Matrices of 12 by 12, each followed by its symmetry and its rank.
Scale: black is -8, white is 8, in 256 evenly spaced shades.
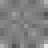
symmetric, rank two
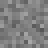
antisymmetric, full rank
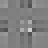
symmetric, rank one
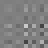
symmetric, rank one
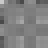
symmetric, rank one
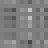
neither, rank one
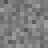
neither, full rank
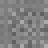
symmetric, rank two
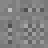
symmetric, rank two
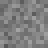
neither, full rank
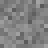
neither, full rank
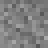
antisymmetric, full rank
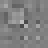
symmetric, rank two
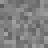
neither, full rank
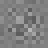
symmetric, rank two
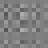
neither, rank one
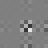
symmetric, rank one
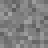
antisymmetric, full rank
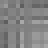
symmetric, rank one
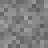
neither, full rank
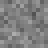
antisymmetric, full rank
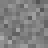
antisymmetric, full rank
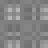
symmetric, rank one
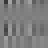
neither, rank one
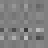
neither, rank one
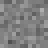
antisymmetric, full rank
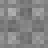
symmetric, rank two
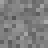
neither, full rank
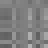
neither, rank one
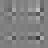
neither, rank one
